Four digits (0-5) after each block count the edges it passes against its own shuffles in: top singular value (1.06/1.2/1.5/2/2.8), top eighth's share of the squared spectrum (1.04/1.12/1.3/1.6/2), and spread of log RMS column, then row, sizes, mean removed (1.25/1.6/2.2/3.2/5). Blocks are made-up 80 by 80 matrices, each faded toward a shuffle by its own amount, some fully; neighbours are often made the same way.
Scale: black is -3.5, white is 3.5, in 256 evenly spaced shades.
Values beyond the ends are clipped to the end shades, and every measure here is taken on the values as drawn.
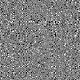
4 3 2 2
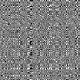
5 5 3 3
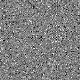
3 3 1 1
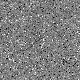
0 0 0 0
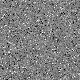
0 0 0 0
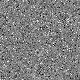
1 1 0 0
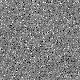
2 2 0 0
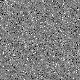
2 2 0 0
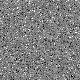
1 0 0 0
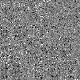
3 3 1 1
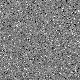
0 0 0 0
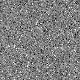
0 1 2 0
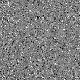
3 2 1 1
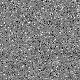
2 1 0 0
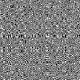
4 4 2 2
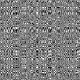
5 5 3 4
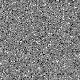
3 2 0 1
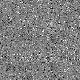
3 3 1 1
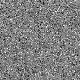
3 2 0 1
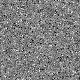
2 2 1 0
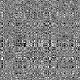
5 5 3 3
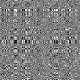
5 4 3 3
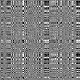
5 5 4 4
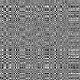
5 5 4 4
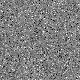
2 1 0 0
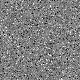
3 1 0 0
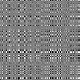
5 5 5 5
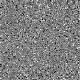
3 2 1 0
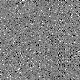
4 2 1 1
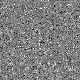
3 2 0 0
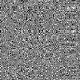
4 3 2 2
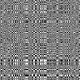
5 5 4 4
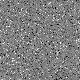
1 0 0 0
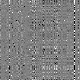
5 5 3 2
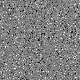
2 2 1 0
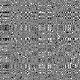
5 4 3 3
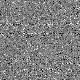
1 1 0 2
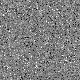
0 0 0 0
